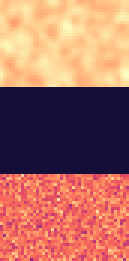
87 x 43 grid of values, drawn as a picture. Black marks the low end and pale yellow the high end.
It is made of 3 by 1 panels. Panel 1,1: very high, blotchy, faint in contrast. Panel 2,1: very low, flat. Panel 3,1: high, fine-grained.
